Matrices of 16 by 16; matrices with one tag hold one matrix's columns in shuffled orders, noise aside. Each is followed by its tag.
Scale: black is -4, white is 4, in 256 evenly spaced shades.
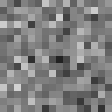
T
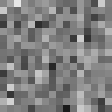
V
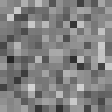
T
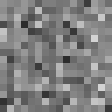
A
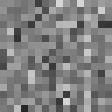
V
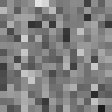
V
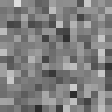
V
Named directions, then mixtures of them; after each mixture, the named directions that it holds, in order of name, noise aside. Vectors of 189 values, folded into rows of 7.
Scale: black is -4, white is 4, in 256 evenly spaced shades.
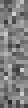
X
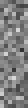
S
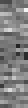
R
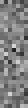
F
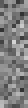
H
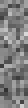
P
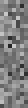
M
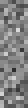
S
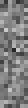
F, H, R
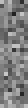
F, R, X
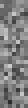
P, X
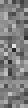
F, M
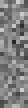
H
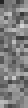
H, R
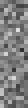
S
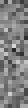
F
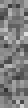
P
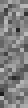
P, S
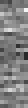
R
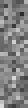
H, S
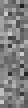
M, S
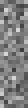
S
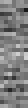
R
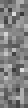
S, X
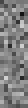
H, M, X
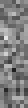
P, S, X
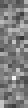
H, R, S
